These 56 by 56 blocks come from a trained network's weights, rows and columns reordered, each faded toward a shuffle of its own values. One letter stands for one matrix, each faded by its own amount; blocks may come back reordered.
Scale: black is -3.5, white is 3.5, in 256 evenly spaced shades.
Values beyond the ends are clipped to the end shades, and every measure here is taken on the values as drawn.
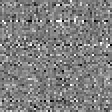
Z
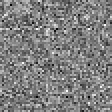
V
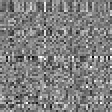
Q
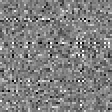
Z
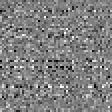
Z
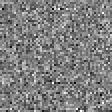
V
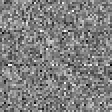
V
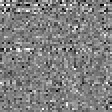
Z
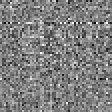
Q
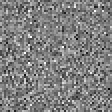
V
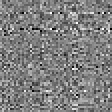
Q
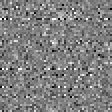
Z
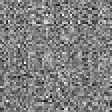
Q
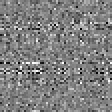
Z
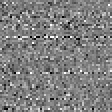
Z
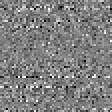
Z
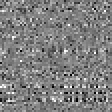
Z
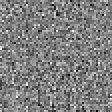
V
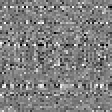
Z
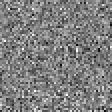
V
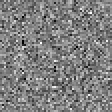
V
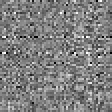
Q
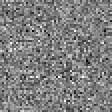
V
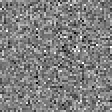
V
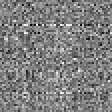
Q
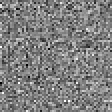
V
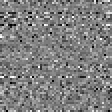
Z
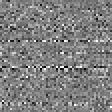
Z
